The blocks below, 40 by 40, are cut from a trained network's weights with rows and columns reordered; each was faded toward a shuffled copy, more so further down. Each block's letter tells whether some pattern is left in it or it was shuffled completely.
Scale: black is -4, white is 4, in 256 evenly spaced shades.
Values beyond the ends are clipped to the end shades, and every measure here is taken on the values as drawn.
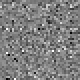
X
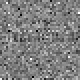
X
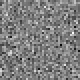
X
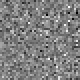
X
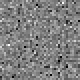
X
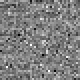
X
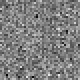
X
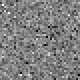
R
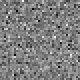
R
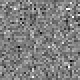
X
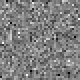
X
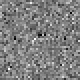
R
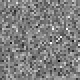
R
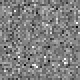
X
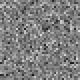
X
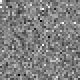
R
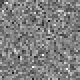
R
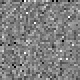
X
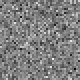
R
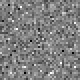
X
